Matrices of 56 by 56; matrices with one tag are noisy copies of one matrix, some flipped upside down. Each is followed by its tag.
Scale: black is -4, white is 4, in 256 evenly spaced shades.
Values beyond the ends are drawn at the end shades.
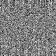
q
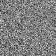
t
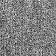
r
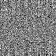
q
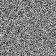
t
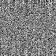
q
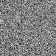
t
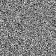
t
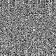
q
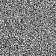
t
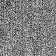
r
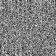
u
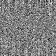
q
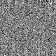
q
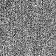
r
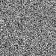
t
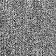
r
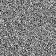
t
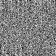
u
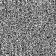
u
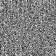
u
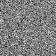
t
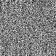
u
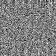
q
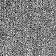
r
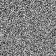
t
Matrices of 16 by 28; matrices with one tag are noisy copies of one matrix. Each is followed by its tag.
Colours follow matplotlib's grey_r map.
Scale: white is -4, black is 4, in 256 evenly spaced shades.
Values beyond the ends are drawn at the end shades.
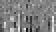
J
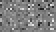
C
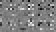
C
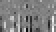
J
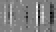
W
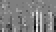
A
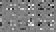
C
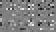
C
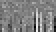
A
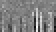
A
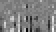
J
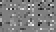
C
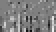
J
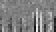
A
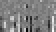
J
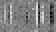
W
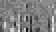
J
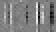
W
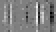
W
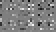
C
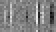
W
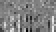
J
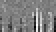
A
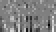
J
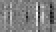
W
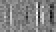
W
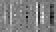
W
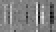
W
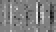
W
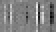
W
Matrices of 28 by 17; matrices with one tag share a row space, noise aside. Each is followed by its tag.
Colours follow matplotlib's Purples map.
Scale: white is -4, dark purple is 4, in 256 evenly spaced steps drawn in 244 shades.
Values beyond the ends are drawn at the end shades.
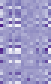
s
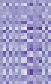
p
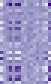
s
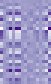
s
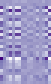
s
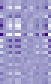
s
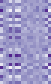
s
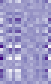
s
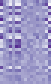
s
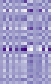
p
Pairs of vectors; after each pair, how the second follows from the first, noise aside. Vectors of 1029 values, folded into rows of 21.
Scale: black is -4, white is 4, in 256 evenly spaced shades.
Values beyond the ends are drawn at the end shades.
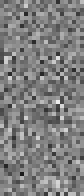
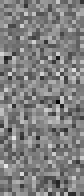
negated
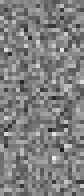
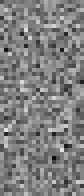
negated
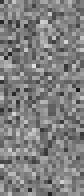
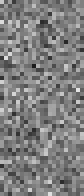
negated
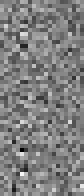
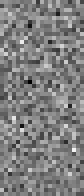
shuffled
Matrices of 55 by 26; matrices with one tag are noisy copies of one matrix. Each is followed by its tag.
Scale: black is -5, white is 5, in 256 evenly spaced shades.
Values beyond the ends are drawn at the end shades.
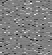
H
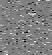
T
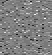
H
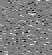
T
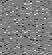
H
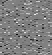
H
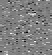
T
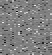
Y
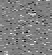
T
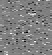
T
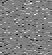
H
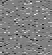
H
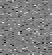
Y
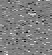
T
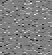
H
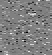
T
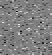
Y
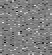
Y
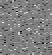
Y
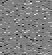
H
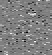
T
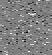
T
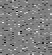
Y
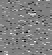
T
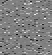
H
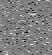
T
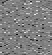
H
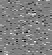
T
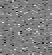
Y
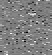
T
